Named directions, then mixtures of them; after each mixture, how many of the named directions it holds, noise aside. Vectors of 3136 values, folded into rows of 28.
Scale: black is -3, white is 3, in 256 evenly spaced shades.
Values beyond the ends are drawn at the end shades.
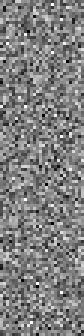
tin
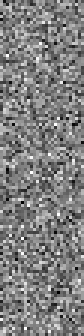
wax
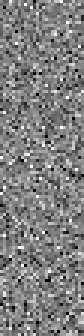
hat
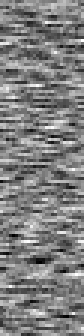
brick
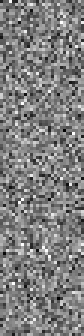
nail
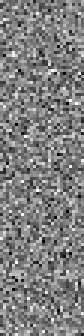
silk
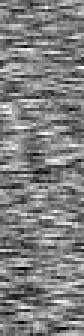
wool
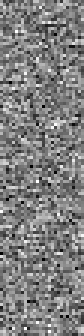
three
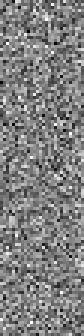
two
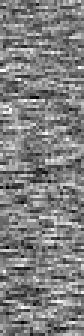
one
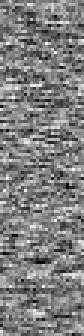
two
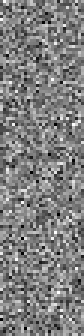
one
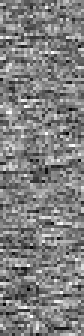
two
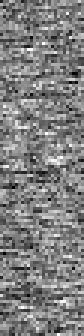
two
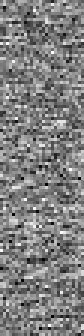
two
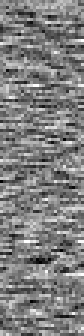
one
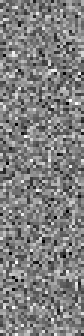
one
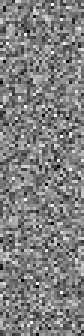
one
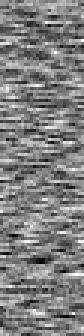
one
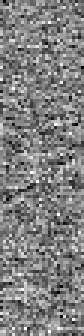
two
